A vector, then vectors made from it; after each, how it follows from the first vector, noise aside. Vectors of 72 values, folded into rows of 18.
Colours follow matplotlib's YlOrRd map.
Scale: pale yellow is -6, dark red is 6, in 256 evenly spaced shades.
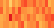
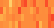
partly zeroed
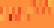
partly zeroed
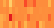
partly zeroed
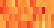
reversed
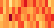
scaled up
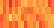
negated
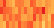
reversed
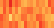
negated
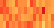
reversed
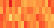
negated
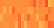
partly zeroed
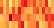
scaled up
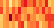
scaled up
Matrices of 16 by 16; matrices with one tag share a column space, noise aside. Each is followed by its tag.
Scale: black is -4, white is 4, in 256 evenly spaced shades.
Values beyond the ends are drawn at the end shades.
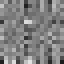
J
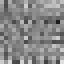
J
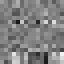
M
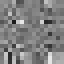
M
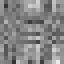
J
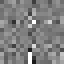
M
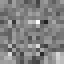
M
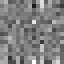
J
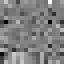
M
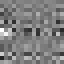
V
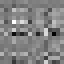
V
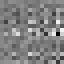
V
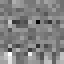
M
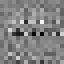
V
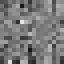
J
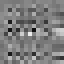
V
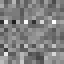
M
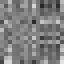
J
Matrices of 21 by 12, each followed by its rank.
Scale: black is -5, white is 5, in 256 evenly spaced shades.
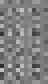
two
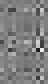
two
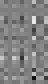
two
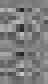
two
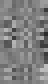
two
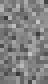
full rank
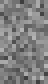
full rank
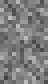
full rank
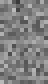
full rank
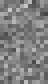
full rank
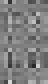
two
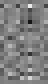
two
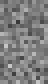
full rank
